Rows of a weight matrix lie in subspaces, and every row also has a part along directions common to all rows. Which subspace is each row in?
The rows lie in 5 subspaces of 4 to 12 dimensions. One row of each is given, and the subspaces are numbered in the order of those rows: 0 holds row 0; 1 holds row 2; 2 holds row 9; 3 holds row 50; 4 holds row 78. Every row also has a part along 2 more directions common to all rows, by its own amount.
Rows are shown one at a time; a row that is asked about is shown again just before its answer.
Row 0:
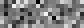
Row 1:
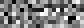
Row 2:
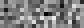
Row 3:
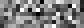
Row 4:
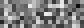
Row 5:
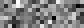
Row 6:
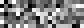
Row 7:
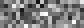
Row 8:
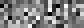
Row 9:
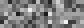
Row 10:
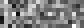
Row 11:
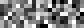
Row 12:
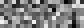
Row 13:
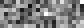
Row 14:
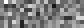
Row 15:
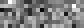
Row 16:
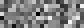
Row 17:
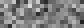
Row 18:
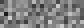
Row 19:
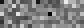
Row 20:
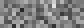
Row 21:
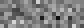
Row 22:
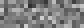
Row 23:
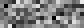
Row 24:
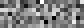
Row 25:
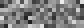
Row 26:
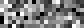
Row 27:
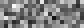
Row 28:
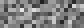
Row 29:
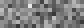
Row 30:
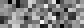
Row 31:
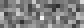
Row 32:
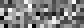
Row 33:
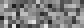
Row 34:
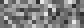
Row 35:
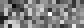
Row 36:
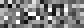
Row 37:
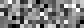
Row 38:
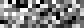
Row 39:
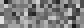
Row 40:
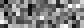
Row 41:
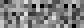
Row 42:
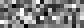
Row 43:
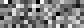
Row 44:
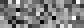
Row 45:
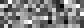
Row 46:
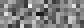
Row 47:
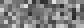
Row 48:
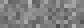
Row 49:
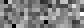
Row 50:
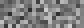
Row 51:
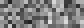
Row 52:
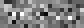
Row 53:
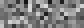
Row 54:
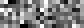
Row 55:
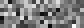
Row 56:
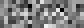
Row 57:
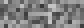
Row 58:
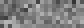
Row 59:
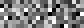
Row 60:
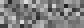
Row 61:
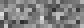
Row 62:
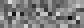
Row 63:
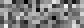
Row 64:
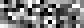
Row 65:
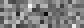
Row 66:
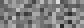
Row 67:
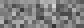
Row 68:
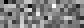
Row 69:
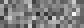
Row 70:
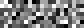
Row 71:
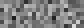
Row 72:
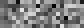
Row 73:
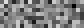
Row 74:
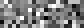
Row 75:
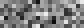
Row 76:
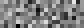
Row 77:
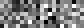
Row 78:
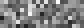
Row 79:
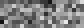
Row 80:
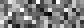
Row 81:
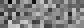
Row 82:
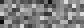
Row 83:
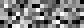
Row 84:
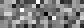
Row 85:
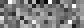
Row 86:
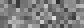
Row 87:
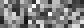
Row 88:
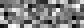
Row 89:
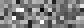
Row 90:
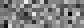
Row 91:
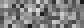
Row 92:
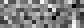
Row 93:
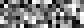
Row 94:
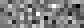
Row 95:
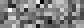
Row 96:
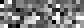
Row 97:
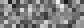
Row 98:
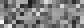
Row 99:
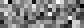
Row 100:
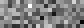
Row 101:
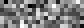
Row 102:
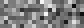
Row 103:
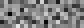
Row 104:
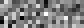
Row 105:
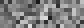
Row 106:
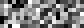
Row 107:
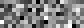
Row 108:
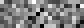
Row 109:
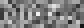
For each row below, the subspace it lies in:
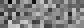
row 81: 4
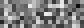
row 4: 1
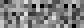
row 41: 4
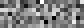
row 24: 1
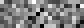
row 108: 1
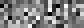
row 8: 4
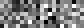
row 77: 4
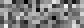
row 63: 4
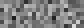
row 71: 4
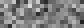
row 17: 1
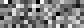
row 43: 3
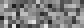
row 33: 1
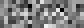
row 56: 1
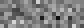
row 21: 3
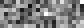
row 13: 1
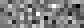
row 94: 3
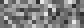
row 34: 2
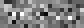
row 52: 3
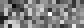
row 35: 0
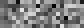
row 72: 4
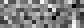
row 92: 2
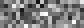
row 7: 3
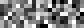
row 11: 2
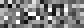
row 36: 4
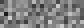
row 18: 4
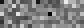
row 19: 2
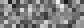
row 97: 2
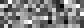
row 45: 2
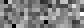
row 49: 2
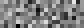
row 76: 0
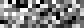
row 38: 0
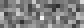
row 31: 3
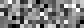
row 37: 4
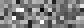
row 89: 0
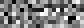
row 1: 1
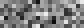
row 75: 4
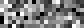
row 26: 1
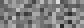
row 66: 4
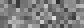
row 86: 0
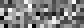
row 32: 4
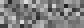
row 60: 4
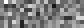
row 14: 3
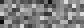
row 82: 2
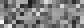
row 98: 1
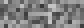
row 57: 3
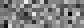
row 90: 4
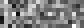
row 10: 1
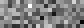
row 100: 4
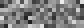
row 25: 1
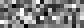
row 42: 3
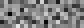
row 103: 0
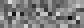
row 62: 3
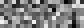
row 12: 2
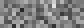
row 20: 2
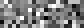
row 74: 3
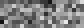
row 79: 2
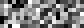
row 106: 0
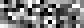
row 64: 0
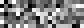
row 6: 1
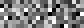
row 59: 4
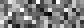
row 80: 0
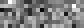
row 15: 4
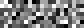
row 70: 4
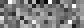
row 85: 1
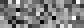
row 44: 0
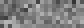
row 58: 0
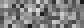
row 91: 0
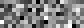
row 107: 3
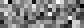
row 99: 1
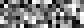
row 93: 1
